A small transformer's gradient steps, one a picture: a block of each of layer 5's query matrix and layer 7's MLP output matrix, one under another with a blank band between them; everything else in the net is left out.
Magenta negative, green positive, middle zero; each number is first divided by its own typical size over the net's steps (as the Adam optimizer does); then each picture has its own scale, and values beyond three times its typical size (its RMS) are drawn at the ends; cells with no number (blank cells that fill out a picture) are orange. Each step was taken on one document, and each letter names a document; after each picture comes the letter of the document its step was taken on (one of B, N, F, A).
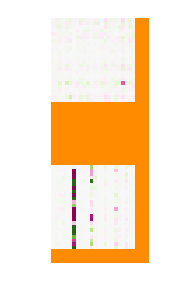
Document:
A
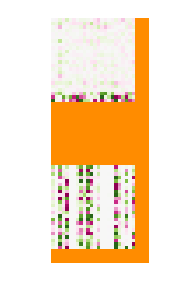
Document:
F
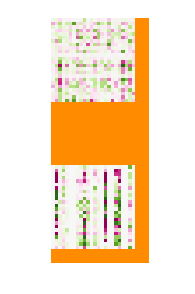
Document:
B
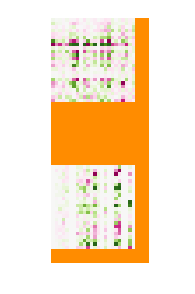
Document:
B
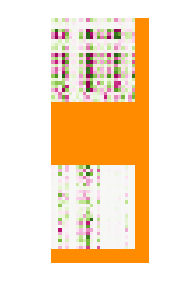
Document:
F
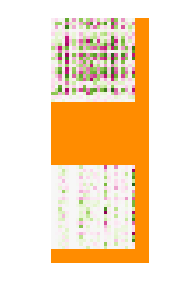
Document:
F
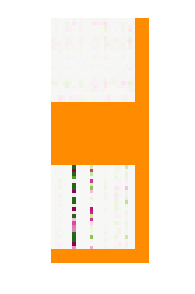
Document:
A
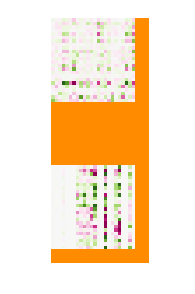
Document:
B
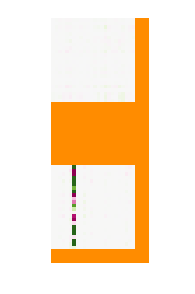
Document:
A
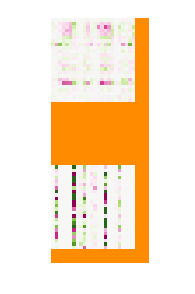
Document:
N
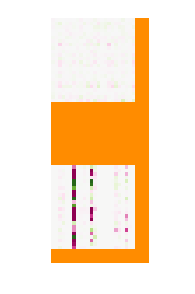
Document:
A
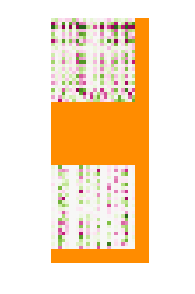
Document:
F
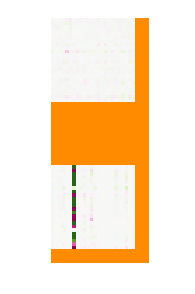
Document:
A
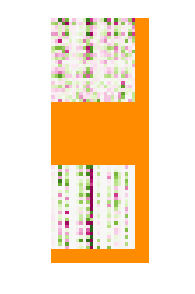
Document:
F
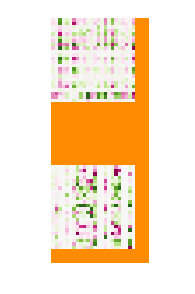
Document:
B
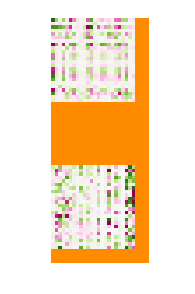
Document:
F
